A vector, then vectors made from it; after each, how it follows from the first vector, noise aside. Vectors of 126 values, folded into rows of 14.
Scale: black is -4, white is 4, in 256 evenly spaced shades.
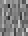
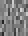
wrapped around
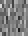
reversed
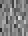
wrapped around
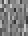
wrapped around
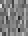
reversed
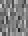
reversed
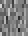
reversed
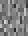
wrapped around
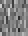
reversed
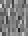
reversed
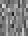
wrapped around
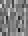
reversed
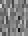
reversed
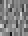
wrapped around
